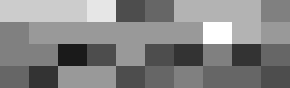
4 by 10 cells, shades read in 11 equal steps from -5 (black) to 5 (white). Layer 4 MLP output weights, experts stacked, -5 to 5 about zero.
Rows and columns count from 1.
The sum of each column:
2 1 1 4 -2 -3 0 6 0 -2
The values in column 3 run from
-4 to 3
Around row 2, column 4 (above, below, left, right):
4 -2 1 1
